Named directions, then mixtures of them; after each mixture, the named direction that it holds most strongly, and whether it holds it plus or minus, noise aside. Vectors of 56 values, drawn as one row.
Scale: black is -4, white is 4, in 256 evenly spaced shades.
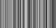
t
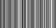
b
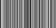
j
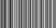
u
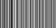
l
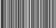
j, minus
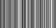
b, plus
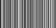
b, plus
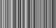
t, plus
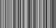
t, plus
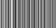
l, minus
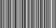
b, plus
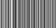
l, minus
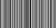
j, plus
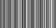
b, plus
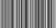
t, minus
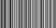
u, plus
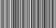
u, minus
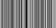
t, minus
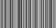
u, plus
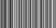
u, plus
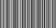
u, minus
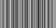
u, minus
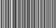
l, minus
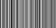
l, plus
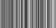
t, minus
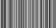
u, plus
